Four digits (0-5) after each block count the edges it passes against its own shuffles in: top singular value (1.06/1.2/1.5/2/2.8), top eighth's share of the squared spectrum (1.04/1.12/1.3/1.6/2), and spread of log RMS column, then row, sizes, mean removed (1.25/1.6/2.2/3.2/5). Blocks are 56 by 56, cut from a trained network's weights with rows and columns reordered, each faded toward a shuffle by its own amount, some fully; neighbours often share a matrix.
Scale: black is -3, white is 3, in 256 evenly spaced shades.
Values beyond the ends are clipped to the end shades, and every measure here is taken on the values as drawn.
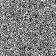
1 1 0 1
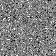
0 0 0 0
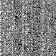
3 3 1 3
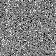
0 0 0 0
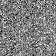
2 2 0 1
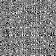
3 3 1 3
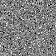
2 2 0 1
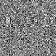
3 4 1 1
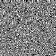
2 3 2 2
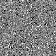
2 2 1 1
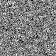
0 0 0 0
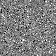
0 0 0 0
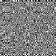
3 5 2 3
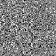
3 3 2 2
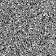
2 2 0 1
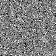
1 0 0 0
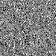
2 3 1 1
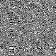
3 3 1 2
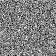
0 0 0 0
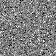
1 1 0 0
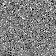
1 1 0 0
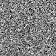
2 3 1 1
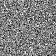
1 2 0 0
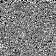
2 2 0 2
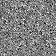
0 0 0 0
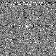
2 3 0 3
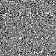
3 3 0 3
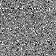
2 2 0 2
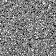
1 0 0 0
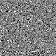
2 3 0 2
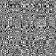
4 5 3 3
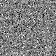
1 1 0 0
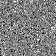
1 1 0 1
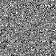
2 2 0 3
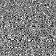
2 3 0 3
